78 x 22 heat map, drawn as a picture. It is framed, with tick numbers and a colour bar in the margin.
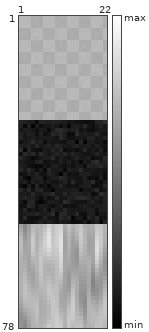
The table splits into 3 rows of 1 panel. Panel 1,1: high, checkered, faint in contrast. Panel 2,1: very low, fine-grained, faint in contrast. Panel 3,1: high, streaked downward.
